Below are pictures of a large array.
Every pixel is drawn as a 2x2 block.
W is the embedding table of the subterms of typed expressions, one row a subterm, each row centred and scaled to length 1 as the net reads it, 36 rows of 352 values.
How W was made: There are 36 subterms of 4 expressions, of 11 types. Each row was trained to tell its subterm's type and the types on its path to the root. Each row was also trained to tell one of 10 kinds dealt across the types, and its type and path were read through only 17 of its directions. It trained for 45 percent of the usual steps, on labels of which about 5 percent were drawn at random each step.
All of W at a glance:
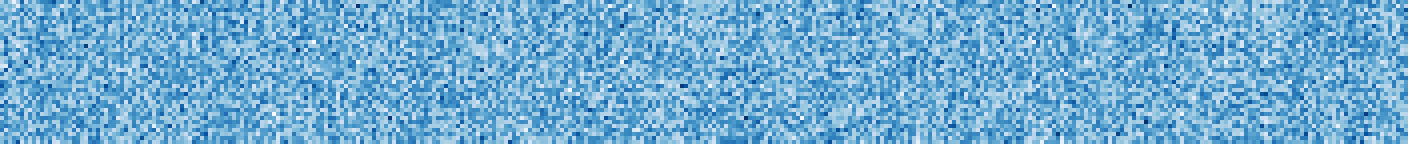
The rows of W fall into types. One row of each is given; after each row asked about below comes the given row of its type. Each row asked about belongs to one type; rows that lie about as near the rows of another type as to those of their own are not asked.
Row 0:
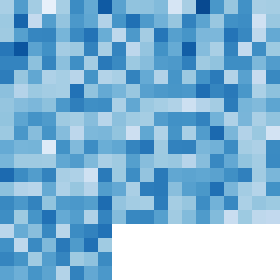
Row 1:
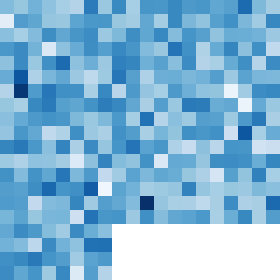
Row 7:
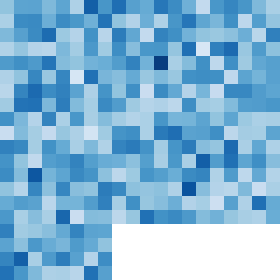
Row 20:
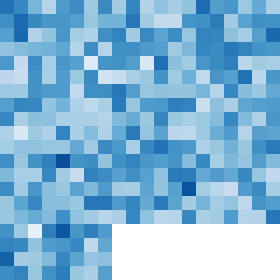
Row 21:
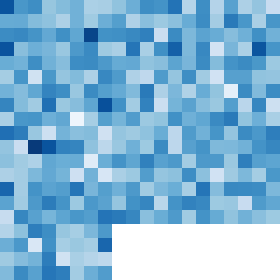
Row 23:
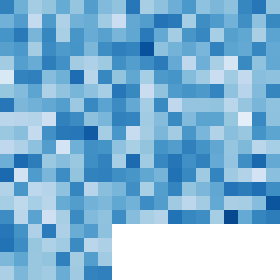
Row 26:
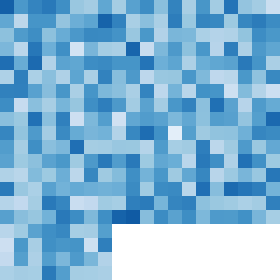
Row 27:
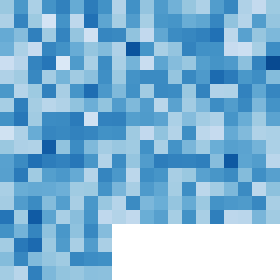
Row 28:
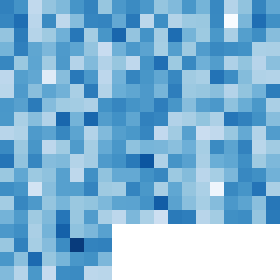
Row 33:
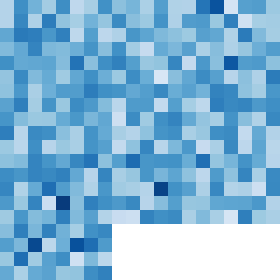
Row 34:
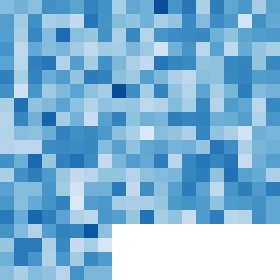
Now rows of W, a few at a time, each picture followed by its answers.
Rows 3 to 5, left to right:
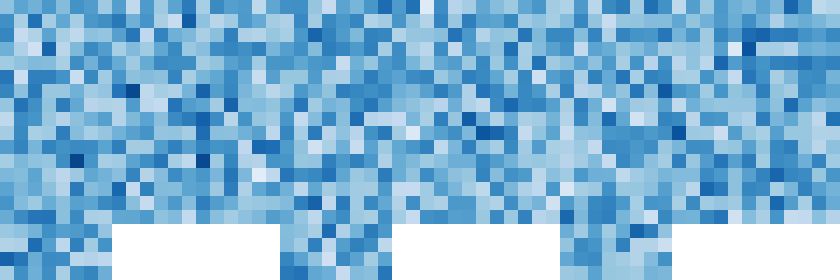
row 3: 34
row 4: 7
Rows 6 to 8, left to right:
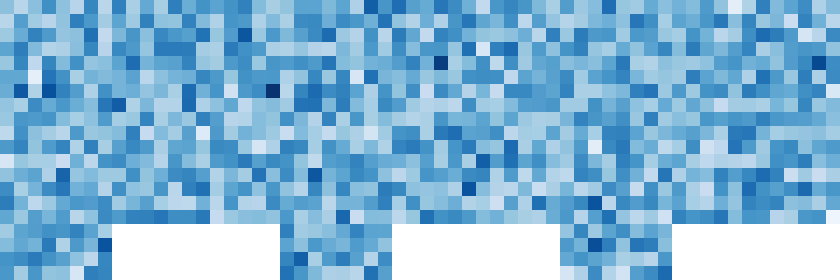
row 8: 0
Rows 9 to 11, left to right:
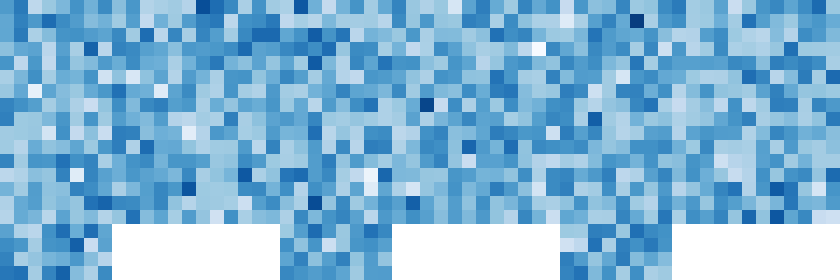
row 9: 20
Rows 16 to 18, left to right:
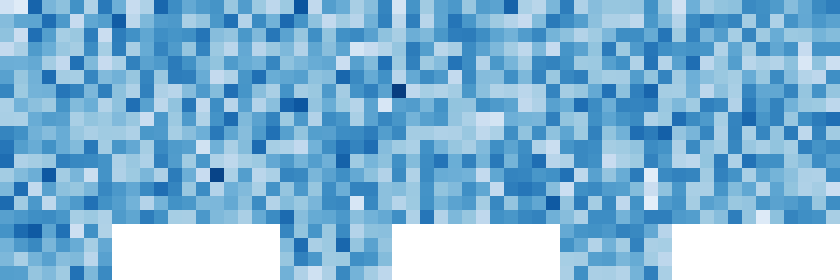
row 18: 23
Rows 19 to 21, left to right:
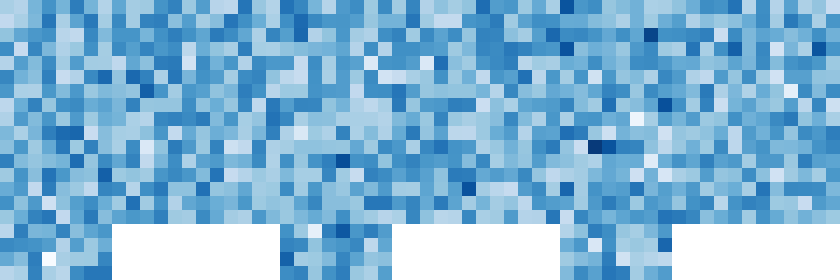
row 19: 0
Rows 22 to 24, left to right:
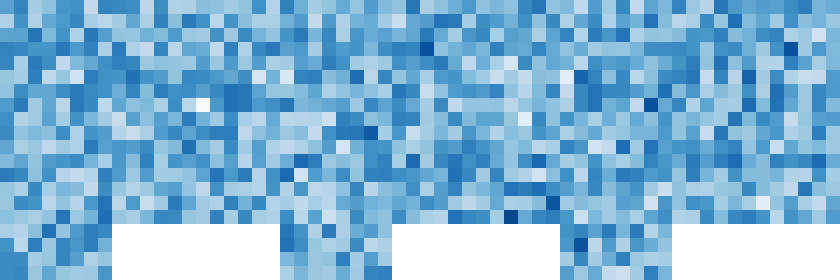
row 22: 7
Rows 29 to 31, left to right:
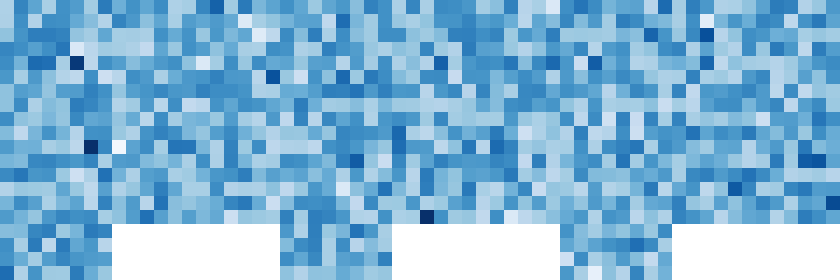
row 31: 20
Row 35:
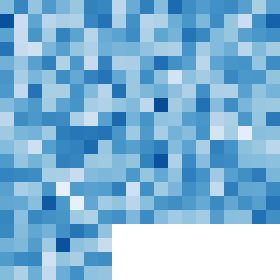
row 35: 34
